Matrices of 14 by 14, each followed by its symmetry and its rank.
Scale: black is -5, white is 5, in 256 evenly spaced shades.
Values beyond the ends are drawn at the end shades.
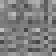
neither, rank three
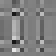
neither, rank one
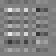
neither, rank one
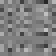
neither, rank two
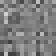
neither, rank three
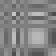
symmetric, rank one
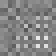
symmetric, rank three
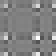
symmetric, rank one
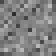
symmetric, full rank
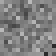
symmetric, full rank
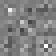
symmetric, rank three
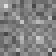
symmetric, rank three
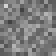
symmetric, full rank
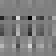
neither, rank one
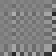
symmetric, rank one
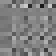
neither, rank two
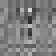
neither, rank two
